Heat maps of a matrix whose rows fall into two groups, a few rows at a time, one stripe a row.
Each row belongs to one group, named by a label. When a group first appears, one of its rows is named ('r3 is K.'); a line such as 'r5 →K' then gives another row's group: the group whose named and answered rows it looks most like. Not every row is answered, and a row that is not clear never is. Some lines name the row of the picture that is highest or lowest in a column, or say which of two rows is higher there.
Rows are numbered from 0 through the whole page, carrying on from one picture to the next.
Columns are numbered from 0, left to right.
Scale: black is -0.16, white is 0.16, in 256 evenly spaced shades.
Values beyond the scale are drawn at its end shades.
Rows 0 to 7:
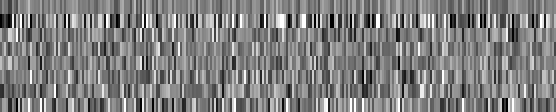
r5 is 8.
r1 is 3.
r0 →3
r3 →8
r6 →3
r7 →3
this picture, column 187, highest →7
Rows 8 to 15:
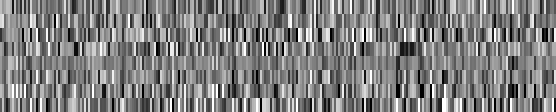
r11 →8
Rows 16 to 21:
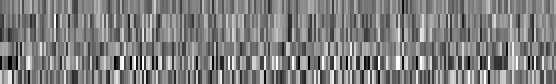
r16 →8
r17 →3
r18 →3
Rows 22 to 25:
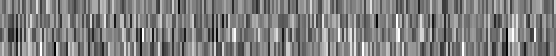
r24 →3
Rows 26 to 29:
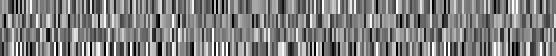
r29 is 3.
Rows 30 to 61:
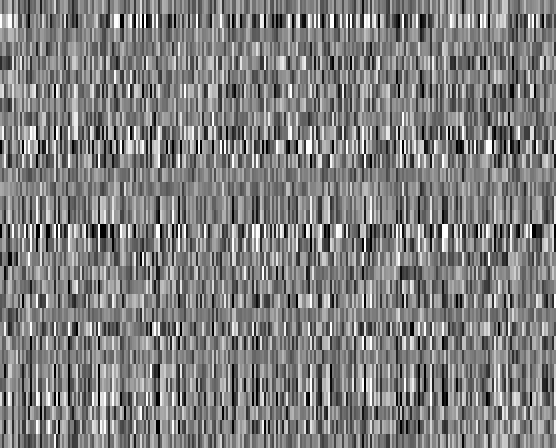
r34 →3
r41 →8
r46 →8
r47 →8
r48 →3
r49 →8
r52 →3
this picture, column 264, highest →31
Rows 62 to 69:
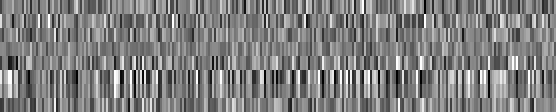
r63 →8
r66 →3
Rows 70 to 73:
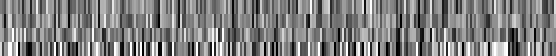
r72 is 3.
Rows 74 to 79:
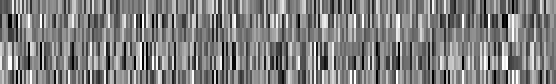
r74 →3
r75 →3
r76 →3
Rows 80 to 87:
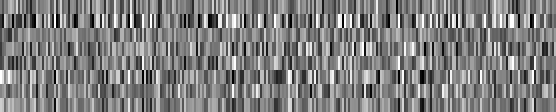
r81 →3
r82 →3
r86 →8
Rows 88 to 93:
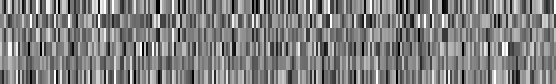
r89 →8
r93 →3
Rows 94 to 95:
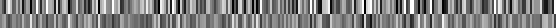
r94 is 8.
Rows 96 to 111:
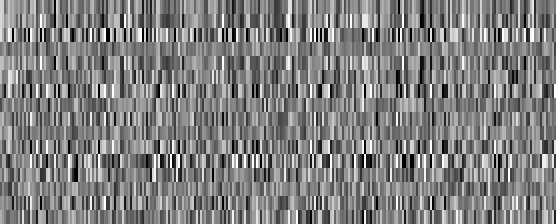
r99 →8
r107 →8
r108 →8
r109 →3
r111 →8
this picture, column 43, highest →108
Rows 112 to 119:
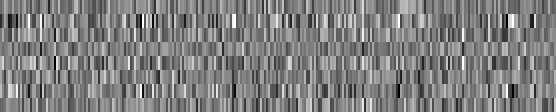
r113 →3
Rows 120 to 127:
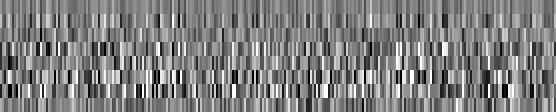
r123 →8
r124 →3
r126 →3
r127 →8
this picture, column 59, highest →125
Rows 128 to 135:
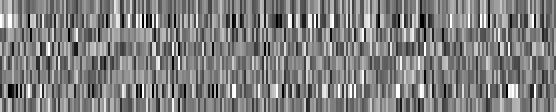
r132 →8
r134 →3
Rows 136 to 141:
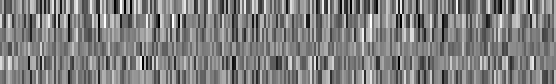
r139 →3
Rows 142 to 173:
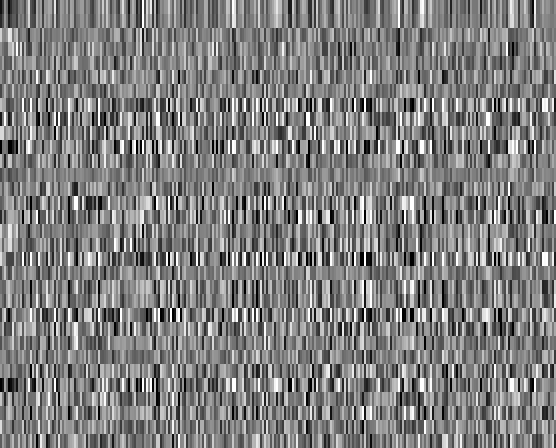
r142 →3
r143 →3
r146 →3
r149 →8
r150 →8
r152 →3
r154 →3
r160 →8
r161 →8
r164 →8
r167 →8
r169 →3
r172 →8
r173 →8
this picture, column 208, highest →159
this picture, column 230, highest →173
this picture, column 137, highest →169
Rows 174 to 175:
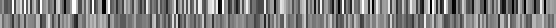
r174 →3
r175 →8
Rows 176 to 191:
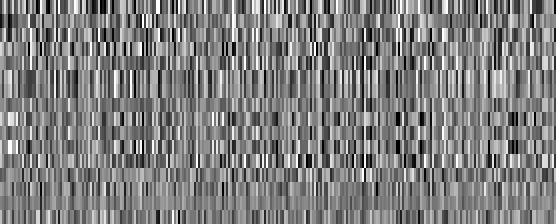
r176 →8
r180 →8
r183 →8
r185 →8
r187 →8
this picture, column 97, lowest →179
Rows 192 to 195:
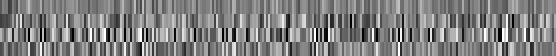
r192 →3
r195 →3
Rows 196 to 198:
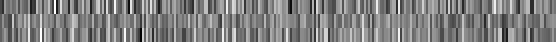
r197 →3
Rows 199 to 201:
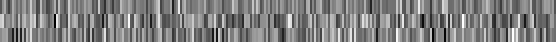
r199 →8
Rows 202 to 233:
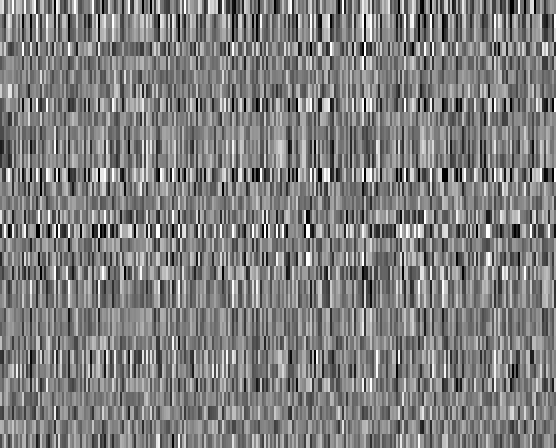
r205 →8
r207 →3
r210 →3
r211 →3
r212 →3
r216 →8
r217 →8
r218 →8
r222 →8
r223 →8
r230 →8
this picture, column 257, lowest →218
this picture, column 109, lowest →202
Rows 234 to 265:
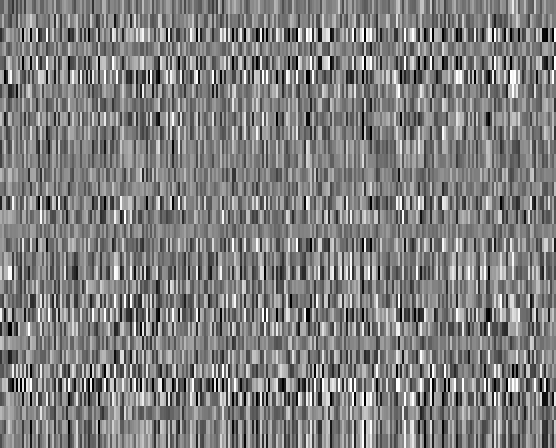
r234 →3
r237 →8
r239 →8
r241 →8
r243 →8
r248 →8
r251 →8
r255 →3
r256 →8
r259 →3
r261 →3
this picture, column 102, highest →248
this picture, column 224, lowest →261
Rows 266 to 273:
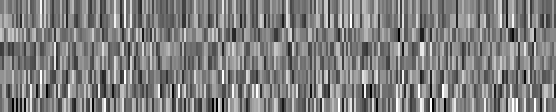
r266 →3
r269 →3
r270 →3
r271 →3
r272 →8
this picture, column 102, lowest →268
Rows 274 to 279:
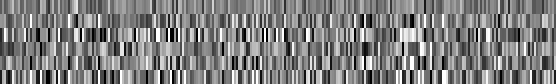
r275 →8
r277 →3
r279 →8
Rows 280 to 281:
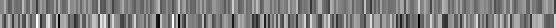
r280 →8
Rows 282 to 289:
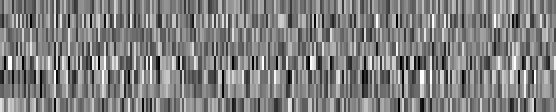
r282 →3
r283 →3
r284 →8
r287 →3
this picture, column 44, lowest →285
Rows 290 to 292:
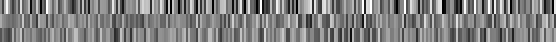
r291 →8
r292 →3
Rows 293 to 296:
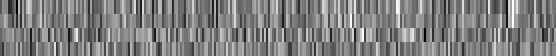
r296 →3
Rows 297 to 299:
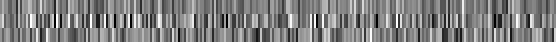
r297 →3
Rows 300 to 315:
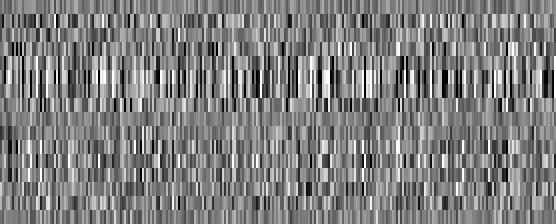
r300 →3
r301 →3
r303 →3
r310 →3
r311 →8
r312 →3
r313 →8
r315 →3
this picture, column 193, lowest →301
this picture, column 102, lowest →305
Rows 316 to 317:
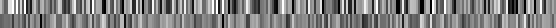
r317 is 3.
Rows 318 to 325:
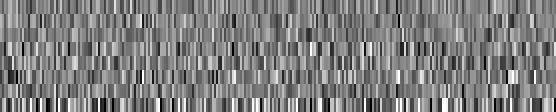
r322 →3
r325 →8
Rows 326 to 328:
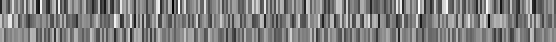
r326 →8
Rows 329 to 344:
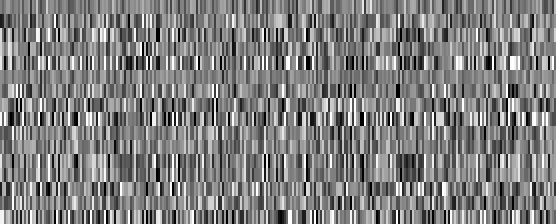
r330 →3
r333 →8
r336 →3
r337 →8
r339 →3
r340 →8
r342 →8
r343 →3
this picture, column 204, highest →342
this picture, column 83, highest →333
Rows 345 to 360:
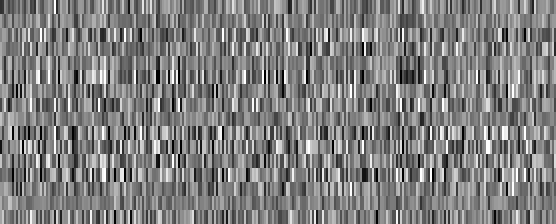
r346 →8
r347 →3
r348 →8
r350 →8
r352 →8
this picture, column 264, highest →347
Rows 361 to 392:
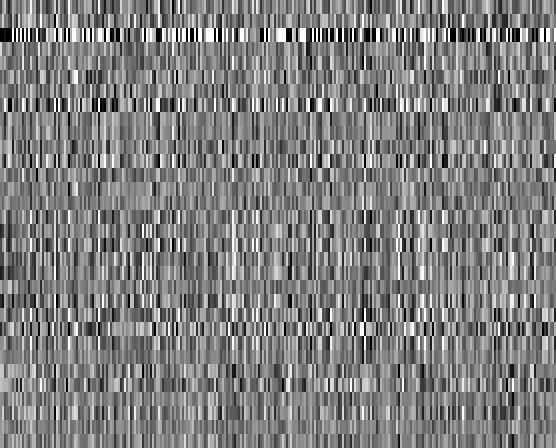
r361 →8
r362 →3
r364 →8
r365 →8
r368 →8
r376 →8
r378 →8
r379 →3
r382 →3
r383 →8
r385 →8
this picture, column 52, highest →372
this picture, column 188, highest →363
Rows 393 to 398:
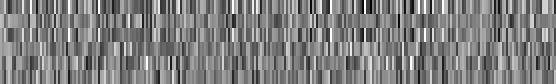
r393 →8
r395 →8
